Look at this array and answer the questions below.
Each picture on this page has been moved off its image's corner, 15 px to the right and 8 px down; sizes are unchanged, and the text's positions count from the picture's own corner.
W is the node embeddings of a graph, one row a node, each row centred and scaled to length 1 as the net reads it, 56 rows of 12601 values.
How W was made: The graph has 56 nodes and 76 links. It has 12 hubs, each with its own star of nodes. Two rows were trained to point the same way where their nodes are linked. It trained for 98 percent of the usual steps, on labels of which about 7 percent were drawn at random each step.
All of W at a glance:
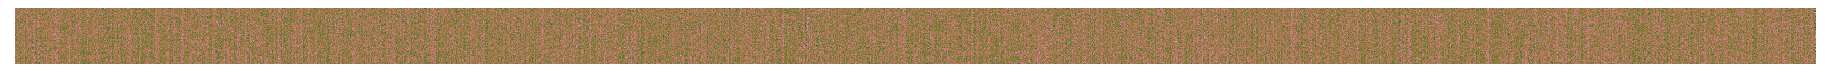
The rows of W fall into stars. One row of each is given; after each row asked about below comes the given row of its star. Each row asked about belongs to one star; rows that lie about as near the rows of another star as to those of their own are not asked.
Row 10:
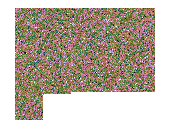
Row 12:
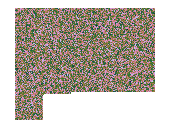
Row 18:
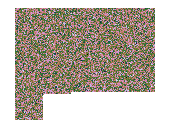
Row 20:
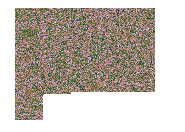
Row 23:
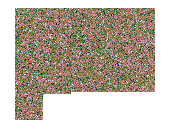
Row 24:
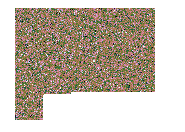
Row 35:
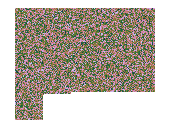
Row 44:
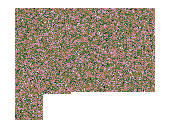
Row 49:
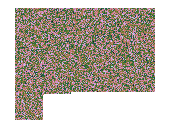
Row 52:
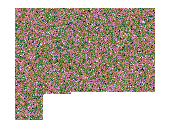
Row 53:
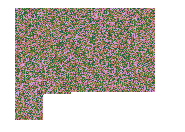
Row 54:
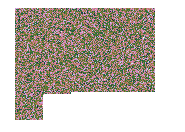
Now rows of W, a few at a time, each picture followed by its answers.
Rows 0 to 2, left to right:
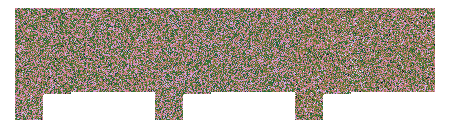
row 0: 53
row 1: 54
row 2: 20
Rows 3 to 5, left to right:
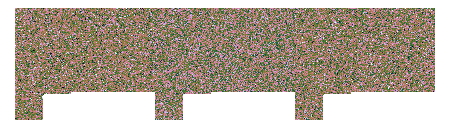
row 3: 12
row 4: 54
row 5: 10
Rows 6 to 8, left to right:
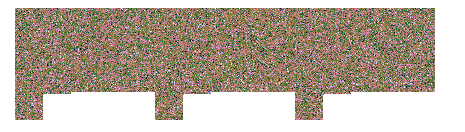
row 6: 12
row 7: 18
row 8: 24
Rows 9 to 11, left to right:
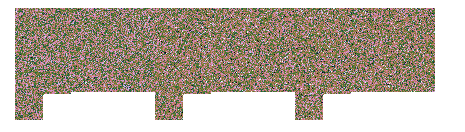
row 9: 44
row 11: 53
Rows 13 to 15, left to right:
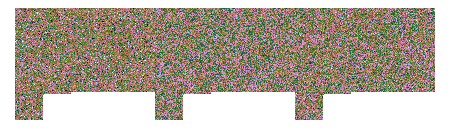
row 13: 52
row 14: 52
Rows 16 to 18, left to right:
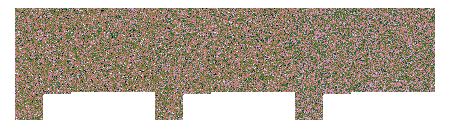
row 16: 54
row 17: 18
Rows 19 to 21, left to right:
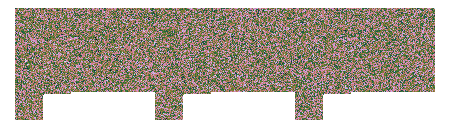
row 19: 35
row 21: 35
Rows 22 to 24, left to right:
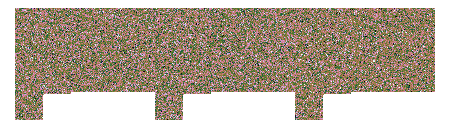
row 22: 18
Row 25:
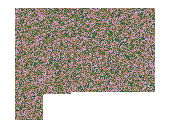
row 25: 10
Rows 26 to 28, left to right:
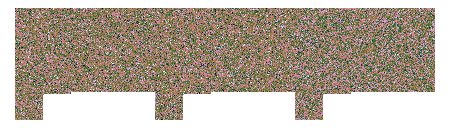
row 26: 49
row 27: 23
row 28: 49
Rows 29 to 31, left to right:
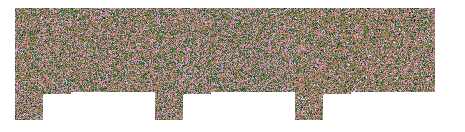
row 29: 23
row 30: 23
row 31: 53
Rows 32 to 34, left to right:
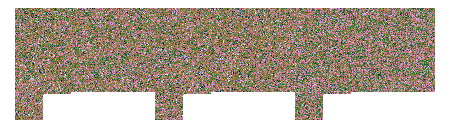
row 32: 53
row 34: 24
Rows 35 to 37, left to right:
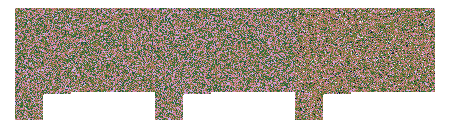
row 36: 18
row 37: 23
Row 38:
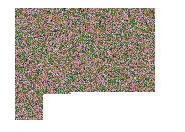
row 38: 23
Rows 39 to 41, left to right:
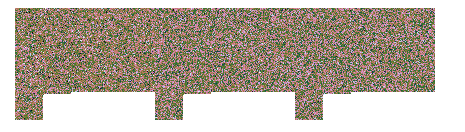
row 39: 53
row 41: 52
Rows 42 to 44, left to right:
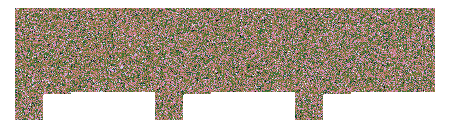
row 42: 18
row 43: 44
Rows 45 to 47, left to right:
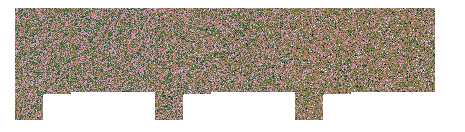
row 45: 44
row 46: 35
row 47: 54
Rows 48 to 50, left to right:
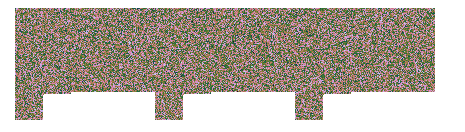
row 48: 24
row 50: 20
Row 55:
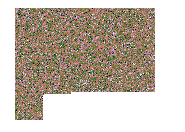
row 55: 44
